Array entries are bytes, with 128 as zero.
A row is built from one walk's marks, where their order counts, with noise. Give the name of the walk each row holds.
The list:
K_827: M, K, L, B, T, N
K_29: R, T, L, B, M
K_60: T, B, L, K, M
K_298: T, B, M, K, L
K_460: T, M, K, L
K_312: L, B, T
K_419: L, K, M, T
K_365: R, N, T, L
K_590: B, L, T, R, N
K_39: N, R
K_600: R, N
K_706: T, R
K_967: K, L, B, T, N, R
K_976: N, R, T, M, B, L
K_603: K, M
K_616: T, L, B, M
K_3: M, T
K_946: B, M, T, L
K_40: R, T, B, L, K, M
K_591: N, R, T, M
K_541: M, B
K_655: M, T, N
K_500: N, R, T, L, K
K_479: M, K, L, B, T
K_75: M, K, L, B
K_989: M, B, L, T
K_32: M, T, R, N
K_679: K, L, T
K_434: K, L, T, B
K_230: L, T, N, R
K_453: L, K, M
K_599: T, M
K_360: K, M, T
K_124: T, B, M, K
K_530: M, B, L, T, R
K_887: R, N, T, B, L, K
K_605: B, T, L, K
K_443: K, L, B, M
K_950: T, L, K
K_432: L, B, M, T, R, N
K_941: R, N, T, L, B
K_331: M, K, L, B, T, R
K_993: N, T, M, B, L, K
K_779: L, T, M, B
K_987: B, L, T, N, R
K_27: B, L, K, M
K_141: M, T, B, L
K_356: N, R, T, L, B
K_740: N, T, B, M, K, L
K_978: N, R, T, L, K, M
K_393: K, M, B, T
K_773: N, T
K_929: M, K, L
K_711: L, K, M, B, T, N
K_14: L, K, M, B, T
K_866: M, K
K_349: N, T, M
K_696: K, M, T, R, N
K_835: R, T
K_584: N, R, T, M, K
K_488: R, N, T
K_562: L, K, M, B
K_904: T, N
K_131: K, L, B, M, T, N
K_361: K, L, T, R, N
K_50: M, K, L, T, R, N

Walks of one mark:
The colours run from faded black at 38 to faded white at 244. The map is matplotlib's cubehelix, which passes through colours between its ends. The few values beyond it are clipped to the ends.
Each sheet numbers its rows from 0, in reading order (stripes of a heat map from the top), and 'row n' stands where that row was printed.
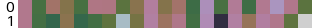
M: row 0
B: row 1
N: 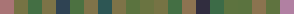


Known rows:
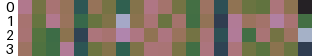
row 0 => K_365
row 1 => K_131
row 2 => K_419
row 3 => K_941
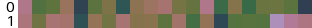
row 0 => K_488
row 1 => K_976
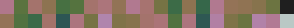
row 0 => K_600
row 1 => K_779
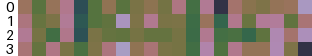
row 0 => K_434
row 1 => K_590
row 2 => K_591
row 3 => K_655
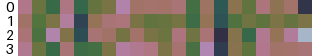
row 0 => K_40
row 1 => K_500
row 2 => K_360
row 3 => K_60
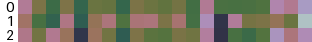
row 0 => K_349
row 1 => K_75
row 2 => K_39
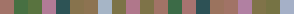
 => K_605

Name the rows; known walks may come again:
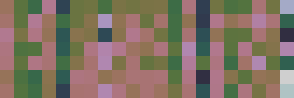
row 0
K_356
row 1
K_131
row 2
K_365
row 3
K_479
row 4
K_32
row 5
K_562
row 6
K_419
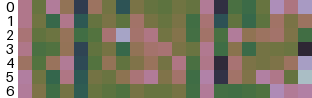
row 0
K_39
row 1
K_978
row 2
K_827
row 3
K_488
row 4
K_434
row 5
K_27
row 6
K_349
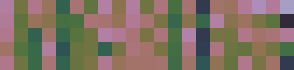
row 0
K_946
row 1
K_600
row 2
K_60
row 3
K_941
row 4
K_40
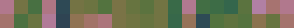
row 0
K_591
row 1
K_500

